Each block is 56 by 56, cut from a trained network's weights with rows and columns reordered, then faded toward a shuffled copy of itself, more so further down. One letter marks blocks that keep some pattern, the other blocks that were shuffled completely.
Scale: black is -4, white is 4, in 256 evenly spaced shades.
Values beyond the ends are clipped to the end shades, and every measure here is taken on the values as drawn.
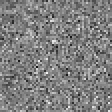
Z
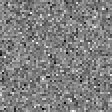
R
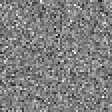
R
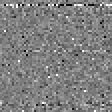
Z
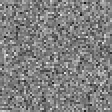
R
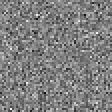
Z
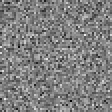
R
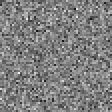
R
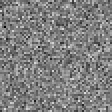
R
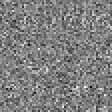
Z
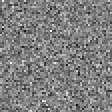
R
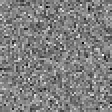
R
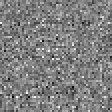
Z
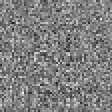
Z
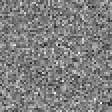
R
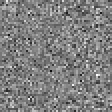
Z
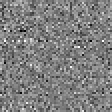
Z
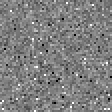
R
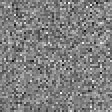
Z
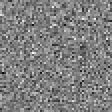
Z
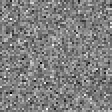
R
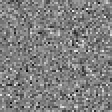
Z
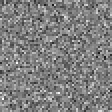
R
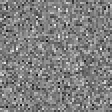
Z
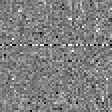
Z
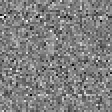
Z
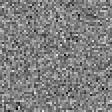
R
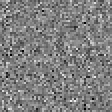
Z
